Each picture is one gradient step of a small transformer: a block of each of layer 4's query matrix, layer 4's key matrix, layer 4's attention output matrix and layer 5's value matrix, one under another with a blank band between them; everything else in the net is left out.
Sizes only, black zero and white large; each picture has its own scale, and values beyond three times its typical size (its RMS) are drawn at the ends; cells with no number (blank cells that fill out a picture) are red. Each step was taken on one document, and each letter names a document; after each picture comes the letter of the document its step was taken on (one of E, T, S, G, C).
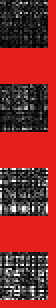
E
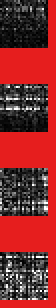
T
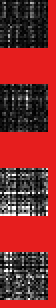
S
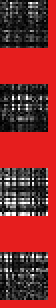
S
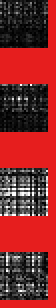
S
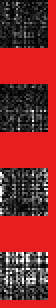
E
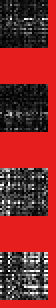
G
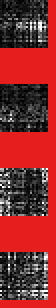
G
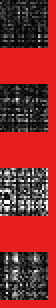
S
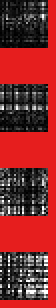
G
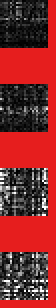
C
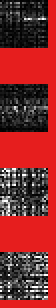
G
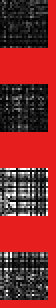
S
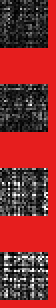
E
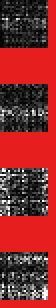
G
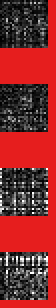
E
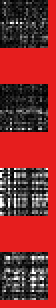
E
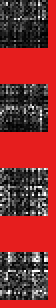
C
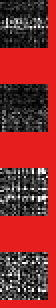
T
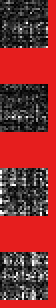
E
